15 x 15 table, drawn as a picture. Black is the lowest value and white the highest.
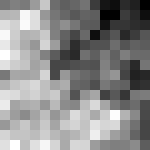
There is an overall slope up to the bottom left. The top right is the ninth with the lowest average. No regular stripes run through it. The halves do not mirror each other.
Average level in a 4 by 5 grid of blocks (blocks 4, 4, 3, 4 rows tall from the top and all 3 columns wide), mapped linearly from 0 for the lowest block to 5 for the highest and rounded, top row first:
54200 | 53121 | 55331 | 55552
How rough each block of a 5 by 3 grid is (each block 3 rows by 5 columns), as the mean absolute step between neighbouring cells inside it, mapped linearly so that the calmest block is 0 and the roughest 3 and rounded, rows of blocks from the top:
200 | 121 | 111 | 123 | 111
